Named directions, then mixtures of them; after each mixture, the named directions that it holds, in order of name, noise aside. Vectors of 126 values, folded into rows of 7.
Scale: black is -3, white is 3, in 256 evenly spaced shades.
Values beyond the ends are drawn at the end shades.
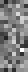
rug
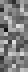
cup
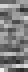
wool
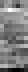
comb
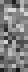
comb, cup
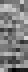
comb, wool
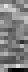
comb, wool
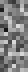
cup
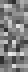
cup, wool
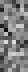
cup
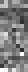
comb, rug, wool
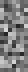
cup, rug, wool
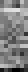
comb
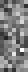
rug
